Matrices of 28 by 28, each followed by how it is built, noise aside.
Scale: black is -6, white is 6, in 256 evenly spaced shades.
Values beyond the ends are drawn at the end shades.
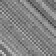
Toeplitz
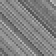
Toeplitz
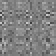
low rank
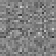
low rank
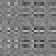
low rank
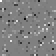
sparse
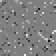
sparse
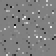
sparse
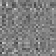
low rank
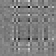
low rank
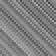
Toeplitz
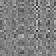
low rank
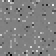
sparse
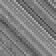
Toeplitz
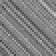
Toeplitz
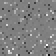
sparse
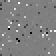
sparse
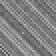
Toeplitz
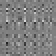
low rank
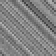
Toeplitz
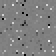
sparse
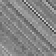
Toeplitz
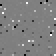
sparse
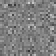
low rank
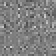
low rank
